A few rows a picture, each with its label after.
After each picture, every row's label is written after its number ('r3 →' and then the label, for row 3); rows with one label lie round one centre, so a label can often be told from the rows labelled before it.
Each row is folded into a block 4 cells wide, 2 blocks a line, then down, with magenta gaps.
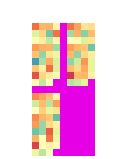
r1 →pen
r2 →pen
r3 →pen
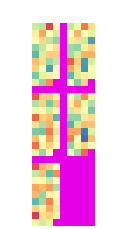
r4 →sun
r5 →sun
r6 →pen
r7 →sun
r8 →pen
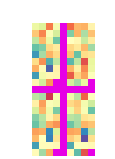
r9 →sun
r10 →pen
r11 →sun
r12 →sun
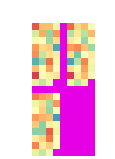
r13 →pen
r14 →pen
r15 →pen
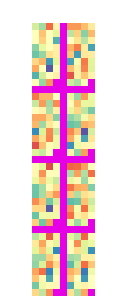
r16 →sun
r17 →pen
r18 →pen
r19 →sun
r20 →sun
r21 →pen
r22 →sun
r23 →sun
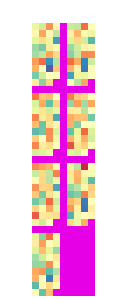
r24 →sun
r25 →sun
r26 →pen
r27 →pen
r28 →pen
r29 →sun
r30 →sun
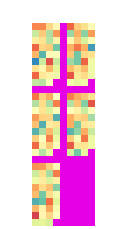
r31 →pen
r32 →pen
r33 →pen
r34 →pen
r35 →pen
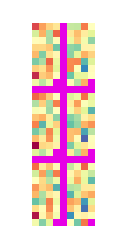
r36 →pen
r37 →sun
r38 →pen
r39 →sun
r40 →pen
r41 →sun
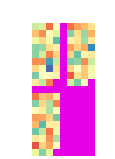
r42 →sun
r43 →pen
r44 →pen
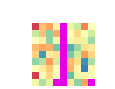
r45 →pen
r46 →sun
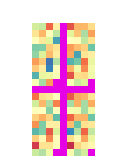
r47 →sun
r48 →pen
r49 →pen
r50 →pen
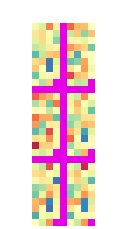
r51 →sun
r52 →pen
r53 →pen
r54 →sun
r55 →sun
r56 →sun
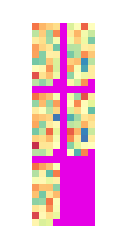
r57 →pen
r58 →sun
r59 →pen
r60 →sun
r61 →pen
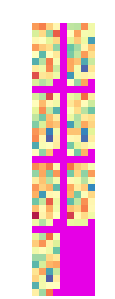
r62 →pen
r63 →sun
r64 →sun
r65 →sun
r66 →pen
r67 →pen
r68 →sun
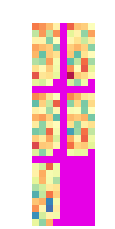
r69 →pen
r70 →pen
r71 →pen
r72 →pen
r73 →sun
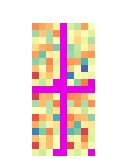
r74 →pen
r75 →sun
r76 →pen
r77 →pen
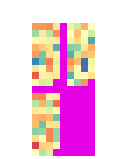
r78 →pen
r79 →sun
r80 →pen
